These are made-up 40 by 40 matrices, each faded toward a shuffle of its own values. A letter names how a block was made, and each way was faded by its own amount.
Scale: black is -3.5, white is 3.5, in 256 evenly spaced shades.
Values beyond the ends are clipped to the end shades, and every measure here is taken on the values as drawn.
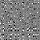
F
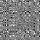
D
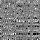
F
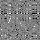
F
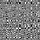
D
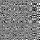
D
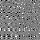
F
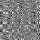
D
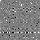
F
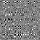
D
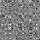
F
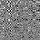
D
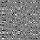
D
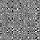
D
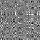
D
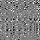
F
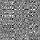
D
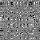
D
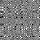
D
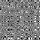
D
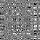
D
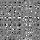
F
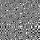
F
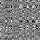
D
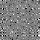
F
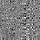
D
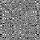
D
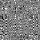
D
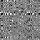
F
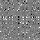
F
